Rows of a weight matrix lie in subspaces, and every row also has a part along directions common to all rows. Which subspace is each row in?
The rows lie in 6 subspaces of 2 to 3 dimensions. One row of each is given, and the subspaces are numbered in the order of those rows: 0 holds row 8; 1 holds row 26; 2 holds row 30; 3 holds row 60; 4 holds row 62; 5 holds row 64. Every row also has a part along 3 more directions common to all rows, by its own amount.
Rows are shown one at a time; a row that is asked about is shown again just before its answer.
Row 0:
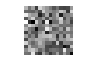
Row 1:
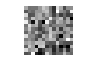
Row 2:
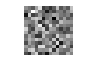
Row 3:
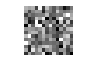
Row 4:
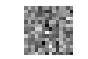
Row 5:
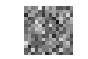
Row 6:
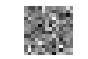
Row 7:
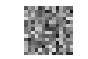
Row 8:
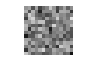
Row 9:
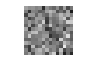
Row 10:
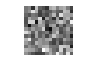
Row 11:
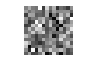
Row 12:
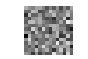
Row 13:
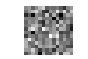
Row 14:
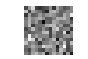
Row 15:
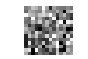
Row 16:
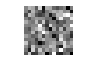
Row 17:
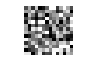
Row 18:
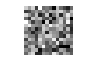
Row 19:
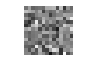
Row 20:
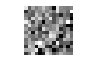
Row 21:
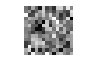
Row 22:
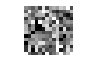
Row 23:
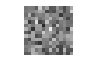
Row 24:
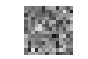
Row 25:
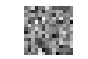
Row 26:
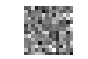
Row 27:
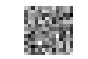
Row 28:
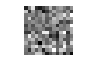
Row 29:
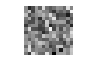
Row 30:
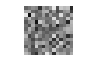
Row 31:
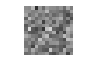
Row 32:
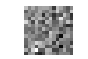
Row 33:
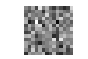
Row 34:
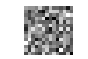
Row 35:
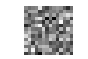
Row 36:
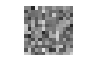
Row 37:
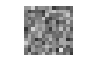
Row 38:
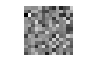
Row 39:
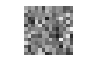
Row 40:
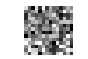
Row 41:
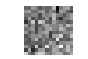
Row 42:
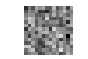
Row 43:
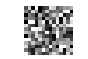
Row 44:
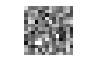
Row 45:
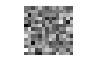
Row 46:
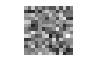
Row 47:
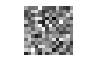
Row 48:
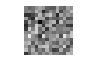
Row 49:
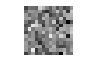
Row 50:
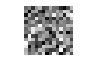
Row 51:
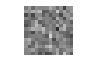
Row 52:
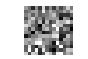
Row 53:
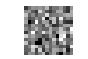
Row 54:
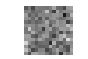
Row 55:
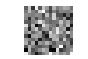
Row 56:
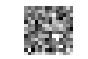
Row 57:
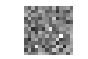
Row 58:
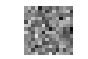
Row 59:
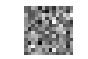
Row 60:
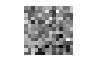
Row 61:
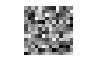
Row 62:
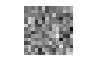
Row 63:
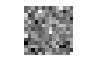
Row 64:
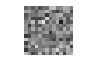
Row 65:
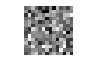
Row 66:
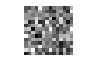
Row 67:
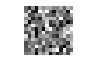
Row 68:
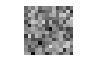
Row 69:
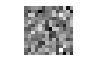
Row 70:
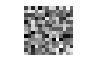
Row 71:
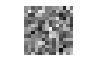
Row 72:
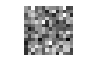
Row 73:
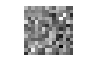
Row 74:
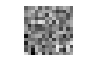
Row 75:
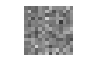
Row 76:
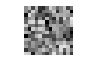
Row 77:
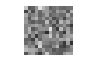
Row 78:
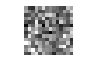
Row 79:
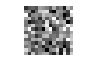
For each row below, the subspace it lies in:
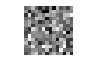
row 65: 1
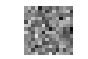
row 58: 5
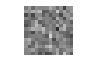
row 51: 4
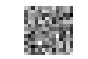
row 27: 1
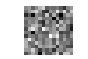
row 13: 4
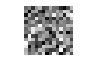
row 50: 3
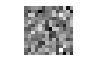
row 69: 4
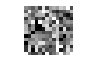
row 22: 5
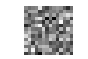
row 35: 2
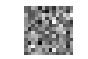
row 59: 1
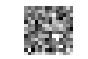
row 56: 3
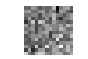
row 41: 3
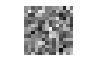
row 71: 4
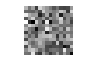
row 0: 0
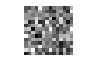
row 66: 2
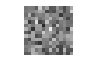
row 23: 2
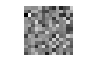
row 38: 2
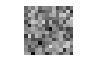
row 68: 5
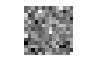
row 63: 0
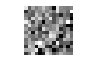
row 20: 3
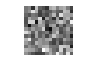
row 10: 2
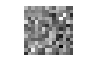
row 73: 3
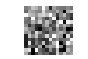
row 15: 5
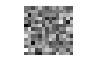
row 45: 2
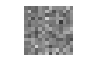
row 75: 5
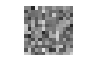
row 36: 1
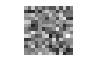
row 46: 4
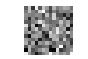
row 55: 1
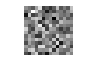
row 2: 2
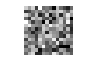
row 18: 0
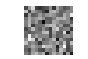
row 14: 1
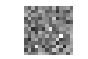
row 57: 3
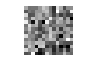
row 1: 3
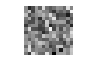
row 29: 0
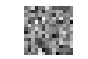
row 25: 2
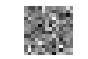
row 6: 0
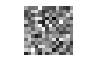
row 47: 2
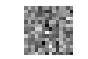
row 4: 5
